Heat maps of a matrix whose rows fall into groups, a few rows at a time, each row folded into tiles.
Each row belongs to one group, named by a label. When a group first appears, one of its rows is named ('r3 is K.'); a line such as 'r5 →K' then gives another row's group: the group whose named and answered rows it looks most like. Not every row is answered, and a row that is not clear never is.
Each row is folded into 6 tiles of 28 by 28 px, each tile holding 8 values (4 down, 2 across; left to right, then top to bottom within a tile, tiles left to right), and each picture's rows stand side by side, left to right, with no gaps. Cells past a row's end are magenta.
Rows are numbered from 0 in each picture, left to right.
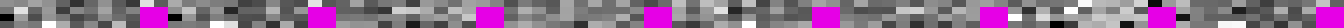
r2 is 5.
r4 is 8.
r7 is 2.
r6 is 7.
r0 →2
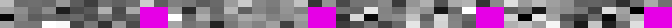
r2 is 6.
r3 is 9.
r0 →2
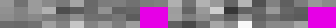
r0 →8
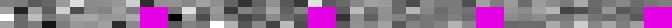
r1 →2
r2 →2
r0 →7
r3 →8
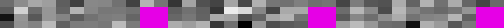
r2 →5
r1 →5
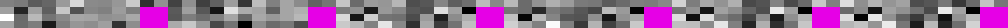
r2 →9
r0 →7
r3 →9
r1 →5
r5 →9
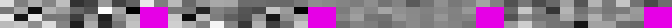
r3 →5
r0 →9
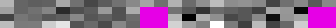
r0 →2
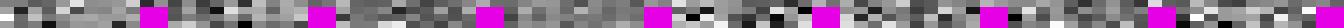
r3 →2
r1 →5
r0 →7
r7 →6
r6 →2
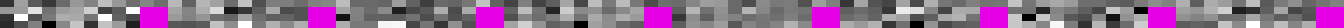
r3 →5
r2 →2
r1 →8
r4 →2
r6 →9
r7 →8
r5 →5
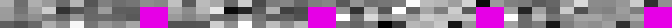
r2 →7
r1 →8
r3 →7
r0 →8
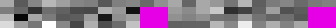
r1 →8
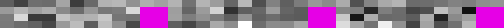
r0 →6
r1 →8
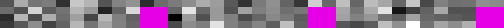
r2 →8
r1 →2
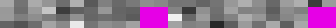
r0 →8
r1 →7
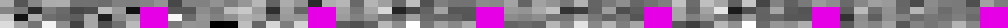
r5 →2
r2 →8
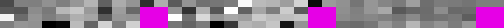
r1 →7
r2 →8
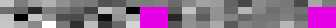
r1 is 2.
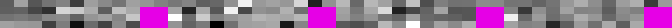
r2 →8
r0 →5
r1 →7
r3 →7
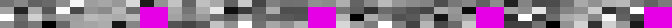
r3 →6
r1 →8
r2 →9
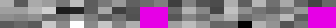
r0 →8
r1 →5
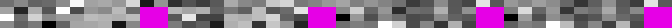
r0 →7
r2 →2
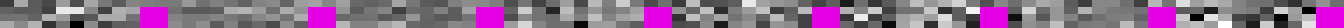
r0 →5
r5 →6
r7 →9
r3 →5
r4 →6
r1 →5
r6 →2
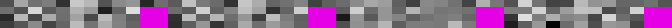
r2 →2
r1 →6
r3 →6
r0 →6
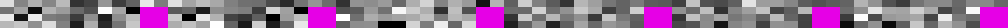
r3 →6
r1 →9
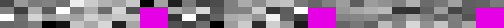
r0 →7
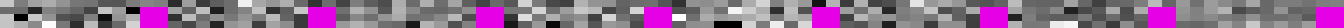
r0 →9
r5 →6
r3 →6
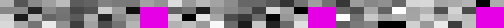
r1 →9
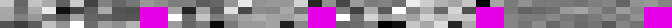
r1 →7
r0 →8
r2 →7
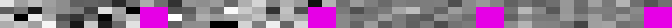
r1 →7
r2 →5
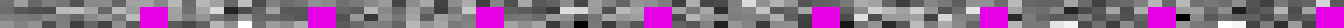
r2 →6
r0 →5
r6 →2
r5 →6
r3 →5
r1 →8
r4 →6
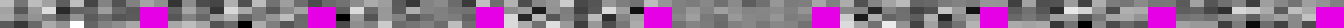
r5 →9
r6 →5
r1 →5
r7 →5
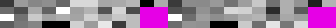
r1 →7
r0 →7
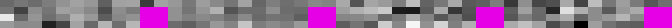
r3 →5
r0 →7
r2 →8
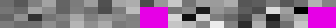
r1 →9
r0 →6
